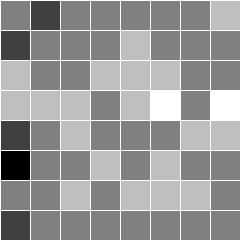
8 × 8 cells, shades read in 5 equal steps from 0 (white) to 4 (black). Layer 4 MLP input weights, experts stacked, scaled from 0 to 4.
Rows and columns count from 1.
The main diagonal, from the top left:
2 2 2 2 2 1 1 2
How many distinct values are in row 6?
3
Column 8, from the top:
1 2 2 0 1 2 2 2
